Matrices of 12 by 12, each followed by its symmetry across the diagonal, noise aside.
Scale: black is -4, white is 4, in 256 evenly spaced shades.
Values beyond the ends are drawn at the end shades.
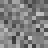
antisymmetric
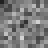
symmetric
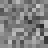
neither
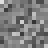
symmetric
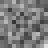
symmetric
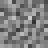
antisymmetric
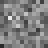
neither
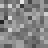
neither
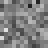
antisymmetric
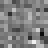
antisymmetric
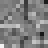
antisymmetric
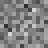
symmetric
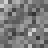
symmetric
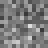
neither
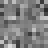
antisymmetric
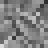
antisymmetric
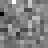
antisymmetric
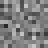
antisymmetric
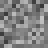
symmetric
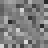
antisymmetric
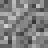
symmetric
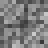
symmetric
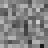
neither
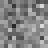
neither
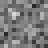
symmetric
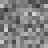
neither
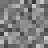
symmetric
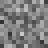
neither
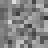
neither
